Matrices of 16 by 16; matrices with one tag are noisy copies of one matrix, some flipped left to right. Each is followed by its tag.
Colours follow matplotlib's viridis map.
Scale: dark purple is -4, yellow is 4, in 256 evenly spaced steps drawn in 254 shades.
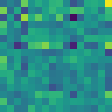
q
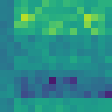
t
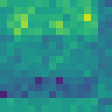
t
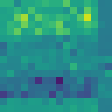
t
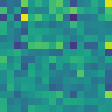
q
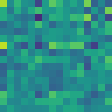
q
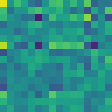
q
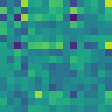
q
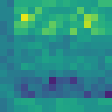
t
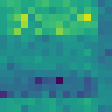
t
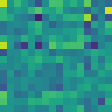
q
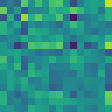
q
